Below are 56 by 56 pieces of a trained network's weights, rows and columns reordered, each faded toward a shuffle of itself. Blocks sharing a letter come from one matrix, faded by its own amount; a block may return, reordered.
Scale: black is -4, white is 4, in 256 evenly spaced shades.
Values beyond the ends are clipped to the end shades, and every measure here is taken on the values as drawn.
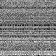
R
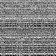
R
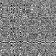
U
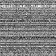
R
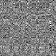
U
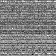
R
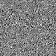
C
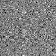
C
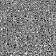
C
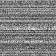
R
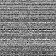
R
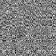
U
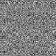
U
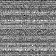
R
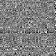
U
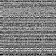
R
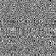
U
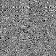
C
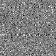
C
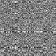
U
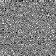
C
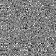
C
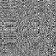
U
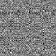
U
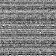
R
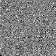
C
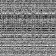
R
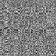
U
